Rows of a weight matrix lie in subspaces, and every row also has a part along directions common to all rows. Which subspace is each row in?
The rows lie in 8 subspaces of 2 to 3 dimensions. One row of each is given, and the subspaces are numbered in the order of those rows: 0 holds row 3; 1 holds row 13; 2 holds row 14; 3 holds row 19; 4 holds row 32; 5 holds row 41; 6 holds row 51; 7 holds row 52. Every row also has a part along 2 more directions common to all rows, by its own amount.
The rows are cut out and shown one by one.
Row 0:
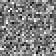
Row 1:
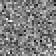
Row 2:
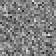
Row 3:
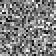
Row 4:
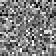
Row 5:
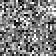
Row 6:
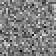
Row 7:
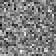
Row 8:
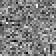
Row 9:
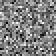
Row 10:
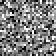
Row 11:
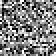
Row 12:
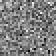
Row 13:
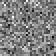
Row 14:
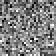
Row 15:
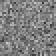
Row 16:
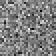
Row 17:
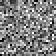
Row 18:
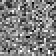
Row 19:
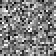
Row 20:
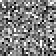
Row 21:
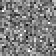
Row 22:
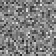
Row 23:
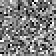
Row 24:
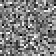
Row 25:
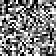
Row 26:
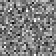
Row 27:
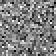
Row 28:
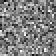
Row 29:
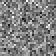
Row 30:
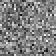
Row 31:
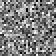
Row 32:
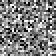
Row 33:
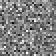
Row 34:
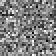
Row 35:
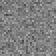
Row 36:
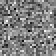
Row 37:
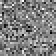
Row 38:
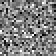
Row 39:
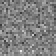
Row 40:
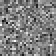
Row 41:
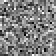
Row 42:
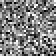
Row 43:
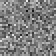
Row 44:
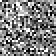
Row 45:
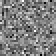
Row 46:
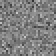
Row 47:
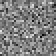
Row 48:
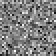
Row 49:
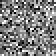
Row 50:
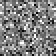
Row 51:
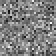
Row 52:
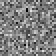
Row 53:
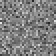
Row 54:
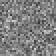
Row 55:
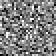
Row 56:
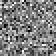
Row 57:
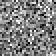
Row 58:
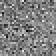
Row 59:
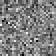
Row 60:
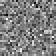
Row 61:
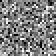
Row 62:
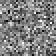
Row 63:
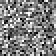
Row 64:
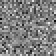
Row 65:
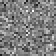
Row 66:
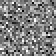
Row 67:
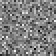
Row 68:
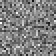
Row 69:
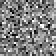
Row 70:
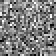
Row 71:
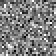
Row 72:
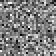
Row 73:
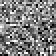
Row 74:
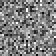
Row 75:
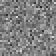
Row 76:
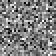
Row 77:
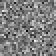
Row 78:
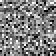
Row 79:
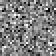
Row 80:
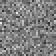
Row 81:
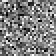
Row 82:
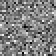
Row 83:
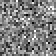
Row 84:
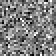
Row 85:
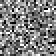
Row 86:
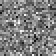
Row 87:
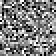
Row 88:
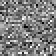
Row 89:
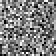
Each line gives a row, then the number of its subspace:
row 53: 0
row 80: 0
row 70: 2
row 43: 1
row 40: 2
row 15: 2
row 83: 6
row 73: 2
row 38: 5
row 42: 4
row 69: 1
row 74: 7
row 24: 4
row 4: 6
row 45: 3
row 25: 2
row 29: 1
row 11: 3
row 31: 7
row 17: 1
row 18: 1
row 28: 5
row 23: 1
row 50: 6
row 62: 6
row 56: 3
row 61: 4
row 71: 0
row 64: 0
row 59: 2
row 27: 0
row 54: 0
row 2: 7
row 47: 5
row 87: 3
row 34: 1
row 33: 7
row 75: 6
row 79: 4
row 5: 6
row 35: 7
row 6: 5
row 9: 7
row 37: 3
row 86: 6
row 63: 3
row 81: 5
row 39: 5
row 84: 3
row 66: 7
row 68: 0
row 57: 6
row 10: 1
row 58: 3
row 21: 4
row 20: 4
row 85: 4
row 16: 4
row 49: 6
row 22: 7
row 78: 4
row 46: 0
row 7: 5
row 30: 5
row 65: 1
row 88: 2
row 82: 2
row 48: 0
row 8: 2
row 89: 3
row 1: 4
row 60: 6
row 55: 5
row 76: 4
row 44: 5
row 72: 4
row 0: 7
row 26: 7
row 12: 1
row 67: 0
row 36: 3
